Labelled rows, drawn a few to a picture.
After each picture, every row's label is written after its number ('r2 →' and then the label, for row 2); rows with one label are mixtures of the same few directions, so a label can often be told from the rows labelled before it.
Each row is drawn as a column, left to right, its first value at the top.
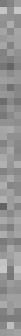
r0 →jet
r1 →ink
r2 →jet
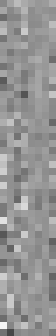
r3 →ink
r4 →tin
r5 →jet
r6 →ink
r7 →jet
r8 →ink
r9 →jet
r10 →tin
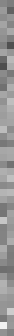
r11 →ink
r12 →jet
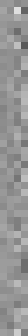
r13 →jet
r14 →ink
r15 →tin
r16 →jet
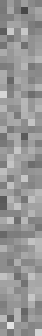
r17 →ink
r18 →ink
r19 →jet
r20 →tin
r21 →tin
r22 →tin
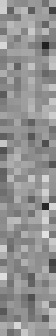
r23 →jet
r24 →tin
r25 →ink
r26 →tin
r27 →tin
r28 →jet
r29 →jet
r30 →jet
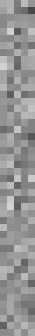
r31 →ink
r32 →ink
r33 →ink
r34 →jet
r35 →tin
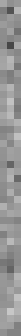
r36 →jet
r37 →jet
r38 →tin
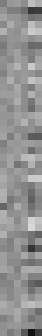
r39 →jet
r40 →tin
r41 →jet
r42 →tin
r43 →tin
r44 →tin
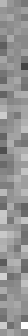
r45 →jet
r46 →ink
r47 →jet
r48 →ink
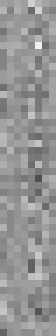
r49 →tin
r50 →jet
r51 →jet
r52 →ink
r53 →jet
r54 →jet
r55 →jet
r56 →tin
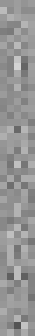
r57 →tin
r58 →ink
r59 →ink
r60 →ink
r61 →tin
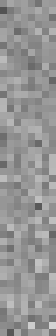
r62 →tin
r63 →tin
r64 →ink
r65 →tin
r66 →ink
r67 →jet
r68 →ink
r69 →ink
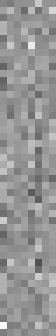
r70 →ink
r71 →jet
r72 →ink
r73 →tin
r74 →jet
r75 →jet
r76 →ink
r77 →tin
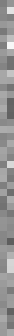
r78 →ink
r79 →jet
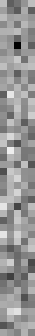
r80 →ink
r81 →jet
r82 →jet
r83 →tin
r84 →jet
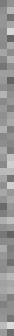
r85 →ink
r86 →ink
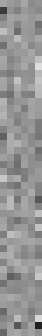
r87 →tin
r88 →ink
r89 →ink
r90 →ink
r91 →tin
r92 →ink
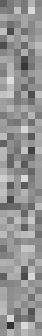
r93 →jet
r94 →ink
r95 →jet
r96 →ink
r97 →jet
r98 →jet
